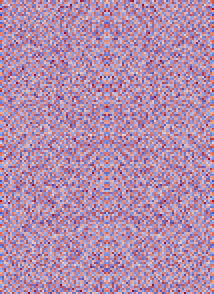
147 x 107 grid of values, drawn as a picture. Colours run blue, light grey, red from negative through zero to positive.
It is mirror symmetric from left to right. The field is checkered. The histogram has two humps.
